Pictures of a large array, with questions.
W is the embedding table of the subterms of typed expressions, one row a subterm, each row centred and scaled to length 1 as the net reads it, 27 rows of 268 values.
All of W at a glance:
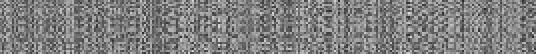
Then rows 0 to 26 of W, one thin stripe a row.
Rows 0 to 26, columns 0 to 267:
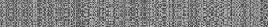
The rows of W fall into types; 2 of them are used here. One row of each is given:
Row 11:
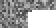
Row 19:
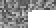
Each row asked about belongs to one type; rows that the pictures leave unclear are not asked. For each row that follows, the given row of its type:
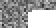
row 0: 19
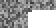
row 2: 11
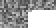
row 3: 19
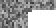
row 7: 11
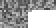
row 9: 19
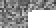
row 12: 19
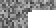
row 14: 11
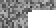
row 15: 11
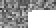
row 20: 19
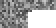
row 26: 11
